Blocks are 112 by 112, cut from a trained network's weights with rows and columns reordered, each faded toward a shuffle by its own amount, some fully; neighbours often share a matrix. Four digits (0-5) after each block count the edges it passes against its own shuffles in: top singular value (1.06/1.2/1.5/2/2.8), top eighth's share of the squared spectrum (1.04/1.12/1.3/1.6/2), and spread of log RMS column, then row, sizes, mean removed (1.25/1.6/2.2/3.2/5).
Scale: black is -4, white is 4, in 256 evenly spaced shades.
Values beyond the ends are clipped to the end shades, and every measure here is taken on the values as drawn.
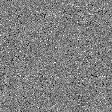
2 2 1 1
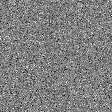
0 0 0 0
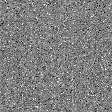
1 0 0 0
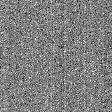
2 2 0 1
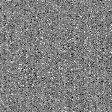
2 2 0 1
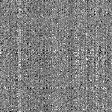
4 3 2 3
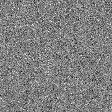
2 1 0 0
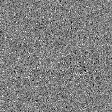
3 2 1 1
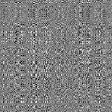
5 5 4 4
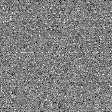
2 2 2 0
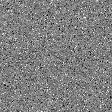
0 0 0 0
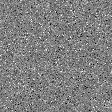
0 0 0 0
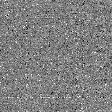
2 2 2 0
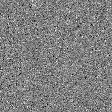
2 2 0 0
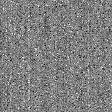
2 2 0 1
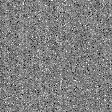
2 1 0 0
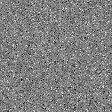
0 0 0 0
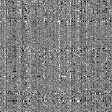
4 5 3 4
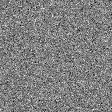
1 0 0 0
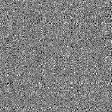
3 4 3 2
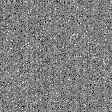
2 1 0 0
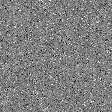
0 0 0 0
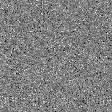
2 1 0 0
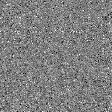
3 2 1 1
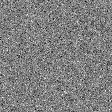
1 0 0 0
